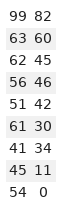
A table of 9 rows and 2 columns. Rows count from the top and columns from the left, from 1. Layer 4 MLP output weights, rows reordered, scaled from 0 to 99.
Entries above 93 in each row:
1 0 0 0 0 0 0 0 0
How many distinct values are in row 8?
2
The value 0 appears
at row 9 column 2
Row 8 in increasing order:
11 45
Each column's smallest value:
41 0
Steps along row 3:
down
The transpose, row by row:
99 63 62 56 51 61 41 45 54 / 82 60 45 46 42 30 34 11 0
